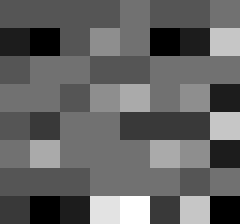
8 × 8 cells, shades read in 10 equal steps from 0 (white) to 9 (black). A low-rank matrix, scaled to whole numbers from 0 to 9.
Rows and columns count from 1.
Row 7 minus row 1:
0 0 0 -1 0 -1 0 0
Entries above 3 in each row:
8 7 8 7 7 6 8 5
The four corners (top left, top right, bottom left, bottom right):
6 5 7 9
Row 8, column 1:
7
